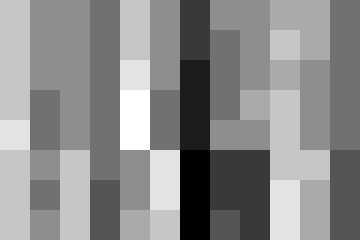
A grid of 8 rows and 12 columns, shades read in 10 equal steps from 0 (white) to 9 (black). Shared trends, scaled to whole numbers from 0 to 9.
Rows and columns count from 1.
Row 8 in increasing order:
1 2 2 2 3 3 4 6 6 6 7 9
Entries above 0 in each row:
12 12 12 11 11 12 12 12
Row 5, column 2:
5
